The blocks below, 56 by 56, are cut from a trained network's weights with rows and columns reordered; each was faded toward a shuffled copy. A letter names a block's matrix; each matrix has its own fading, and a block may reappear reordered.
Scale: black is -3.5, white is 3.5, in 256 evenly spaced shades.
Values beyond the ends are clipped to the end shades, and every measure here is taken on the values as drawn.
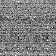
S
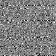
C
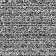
S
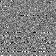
C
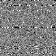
C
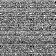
S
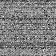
S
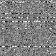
C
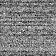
S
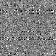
C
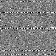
C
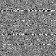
C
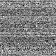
S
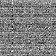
S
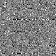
C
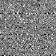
C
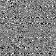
C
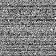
S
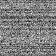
S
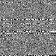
C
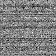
S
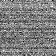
S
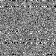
C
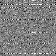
C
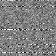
C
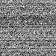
S
